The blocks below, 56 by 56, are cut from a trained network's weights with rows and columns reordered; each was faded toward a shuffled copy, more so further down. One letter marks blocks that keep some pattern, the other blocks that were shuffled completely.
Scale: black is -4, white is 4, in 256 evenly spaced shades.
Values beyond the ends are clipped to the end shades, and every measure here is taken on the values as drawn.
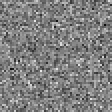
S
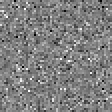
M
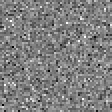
M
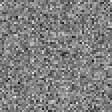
S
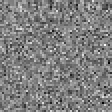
S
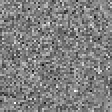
S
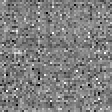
S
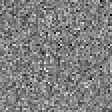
S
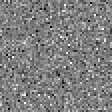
M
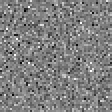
M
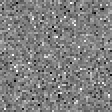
M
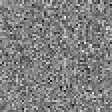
S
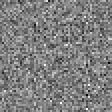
S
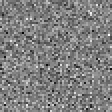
S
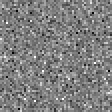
M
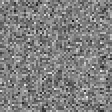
S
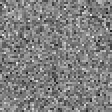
M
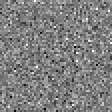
M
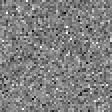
M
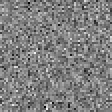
S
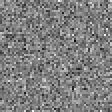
S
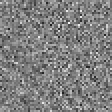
S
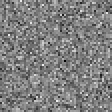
M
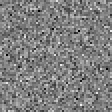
M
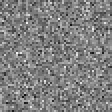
S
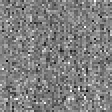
S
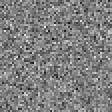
M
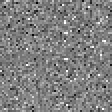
M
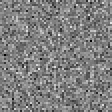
M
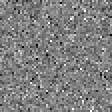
M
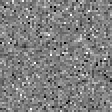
M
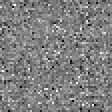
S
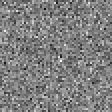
M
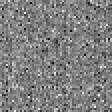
S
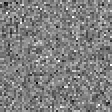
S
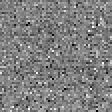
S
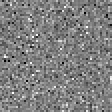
M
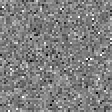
M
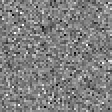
M
